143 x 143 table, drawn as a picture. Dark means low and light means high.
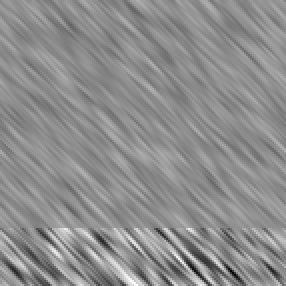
Slope: none. Odd rows or columns: none. Seam: horizontal, 80% of the way down, the top part calmer. Grain: diagonal, down to the right. Histogram: heavy tails on both sides. Mirror symmetry: none.
